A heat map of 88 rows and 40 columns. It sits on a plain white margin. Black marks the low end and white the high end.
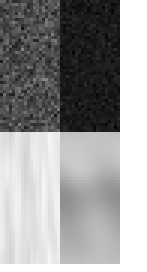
The table splits into 2 rows of 2 panels. Panel 1,1: low, fine-grained. Panel 1,2: very low, fine-grained, faint in contrast. Panel 2,1: very high, streaked downward, faint in contrast. Panel 2,2: high, smooth.
